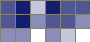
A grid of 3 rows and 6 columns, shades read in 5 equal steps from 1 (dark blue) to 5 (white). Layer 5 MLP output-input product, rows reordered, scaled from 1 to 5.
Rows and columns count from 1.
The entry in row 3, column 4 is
3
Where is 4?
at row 1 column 3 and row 3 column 5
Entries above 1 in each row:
4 5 6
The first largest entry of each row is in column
3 3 3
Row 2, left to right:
2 1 3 2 2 3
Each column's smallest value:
2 1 3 1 2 2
